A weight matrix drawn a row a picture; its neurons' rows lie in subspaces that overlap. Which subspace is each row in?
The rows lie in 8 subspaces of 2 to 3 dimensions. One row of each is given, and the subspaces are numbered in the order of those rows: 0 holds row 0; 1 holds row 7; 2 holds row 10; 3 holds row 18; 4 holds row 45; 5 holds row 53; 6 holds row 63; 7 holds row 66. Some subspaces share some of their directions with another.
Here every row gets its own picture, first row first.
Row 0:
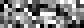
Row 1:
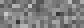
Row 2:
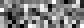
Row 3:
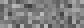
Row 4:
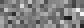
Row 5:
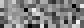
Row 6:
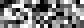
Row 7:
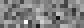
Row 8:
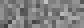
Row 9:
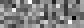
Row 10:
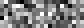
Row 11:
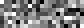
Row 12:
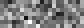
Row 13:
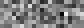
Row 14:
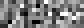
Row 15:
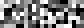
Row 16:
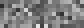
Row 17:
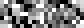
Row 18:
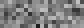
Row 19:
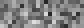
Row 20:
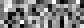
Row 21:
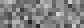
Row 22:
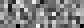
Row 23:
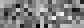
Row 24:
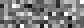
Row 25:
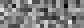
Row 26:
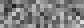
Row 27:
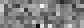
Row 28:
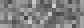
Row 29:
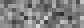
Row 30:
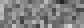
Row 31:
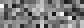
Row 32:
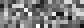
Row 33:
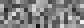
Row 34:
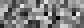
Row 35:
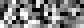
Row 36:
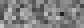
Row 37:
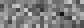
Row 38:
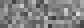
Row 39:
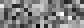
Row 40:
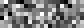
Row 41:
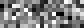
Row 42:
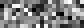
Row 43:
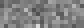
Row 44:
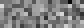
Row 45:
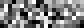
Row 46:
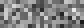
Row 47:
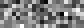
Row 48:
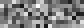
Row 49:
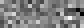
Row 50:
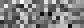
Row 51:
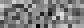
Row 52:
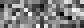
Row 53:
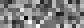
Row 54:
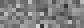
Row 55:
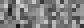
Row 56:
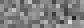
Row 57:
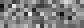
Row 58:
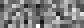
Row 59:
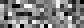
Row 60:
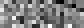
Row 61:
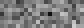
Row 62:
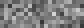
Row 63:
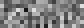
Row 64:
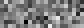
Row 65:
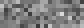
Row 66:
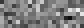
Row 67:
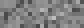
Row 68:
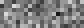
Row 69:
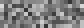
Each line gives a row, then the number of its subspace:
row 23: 3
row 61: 0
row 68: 7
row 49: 7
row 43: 6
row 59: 2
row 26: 6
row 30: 0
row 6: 5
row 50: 2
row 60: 0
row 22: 4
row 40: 2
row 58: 1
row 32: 4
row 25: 3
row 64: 1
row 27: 0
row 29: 5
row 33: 6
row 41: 4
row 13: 0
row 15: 0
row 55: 4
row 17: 2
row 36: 4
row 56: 3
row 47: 0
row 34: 1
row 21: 5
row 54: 3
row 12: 5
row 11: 7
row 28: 5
